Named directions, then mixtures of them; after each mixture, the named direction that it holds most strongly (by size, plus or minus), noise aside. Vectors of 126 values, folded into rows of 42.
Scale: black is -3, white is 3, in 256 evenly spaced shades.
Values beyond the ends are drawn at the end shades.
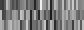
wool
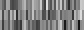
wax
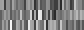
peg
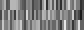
wax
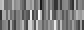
peg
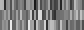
peg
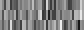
wax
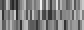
wax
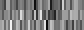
peg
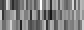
wool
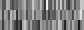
wax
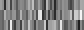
peg
